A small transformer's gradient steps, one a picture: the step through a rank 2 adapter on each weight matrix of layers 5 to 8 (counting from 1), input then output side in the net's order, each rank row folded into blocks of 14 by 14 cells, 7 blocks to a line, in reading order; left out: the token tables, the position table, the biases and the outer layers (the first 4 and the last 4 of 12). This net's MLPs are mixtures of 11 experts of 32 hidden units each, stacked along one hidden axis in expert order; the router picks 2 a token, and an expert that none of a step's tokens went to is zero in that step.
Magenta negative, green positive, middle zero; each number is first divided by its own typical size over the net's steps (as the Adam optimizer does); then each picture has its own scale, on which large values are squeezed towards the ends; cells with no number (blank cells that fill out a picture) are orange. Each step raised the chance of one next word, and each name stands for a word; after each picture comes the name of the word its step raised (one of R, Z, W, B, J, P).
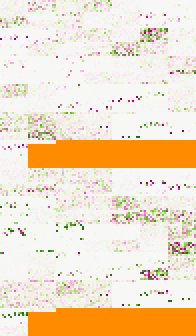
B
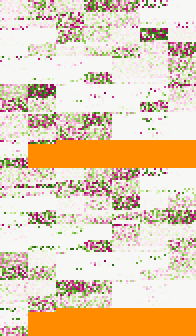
B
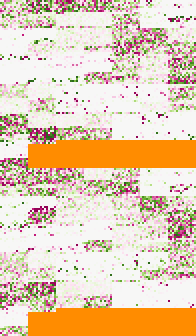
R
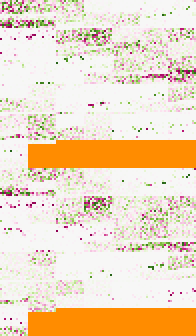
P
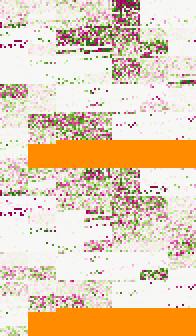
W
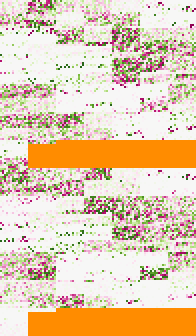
W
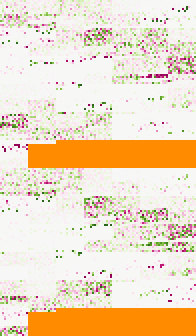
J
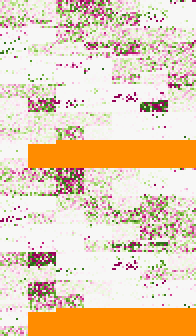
R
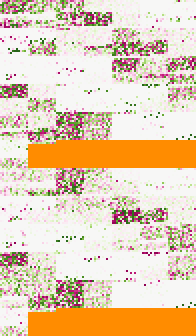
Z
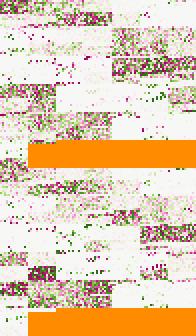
Z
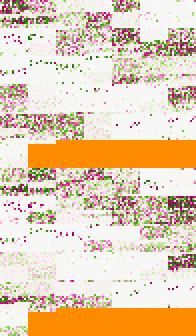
W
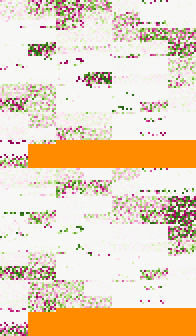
J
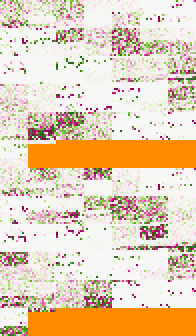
W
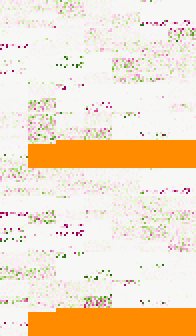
P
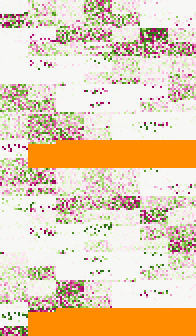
B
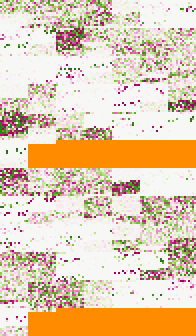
R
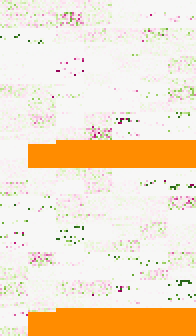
B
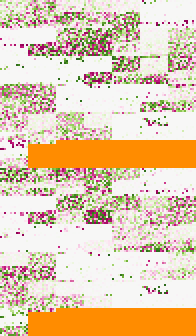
W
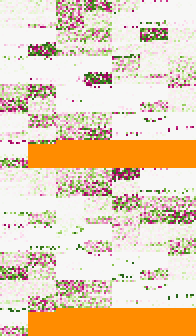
B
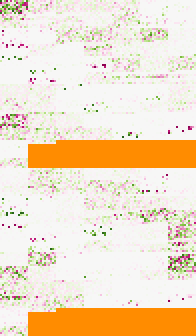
J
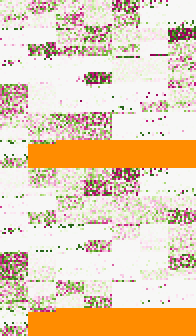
Z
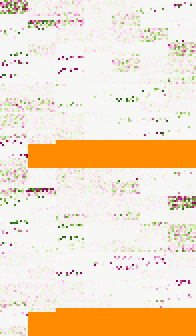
J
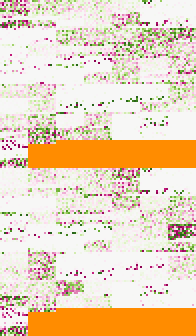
J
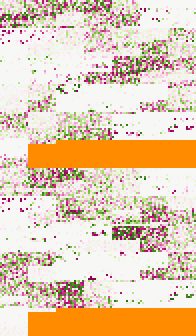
R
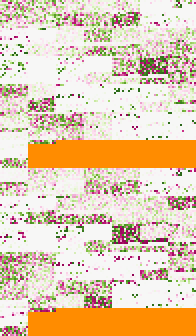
Z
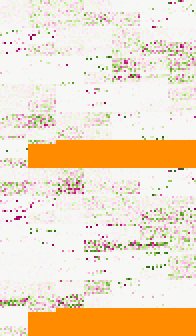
P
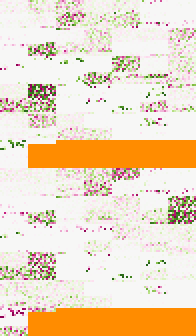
P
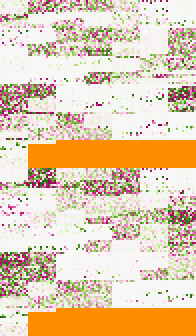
Z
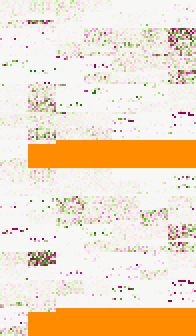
J
